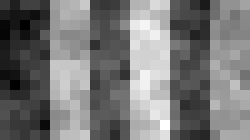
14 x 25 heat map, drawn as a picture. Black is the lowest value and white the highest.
The ninth with the lowest average is the top left. Streaks run downward. Upright stripes repeat 3 times across the table.
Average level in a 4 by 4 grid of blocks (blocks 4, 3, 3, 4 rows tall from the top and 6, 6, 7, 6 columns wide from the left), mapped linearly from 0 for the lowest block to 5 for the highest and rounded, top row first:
0 3 5 2
1 3 5 3
1 4 5 4
1 3 5 3
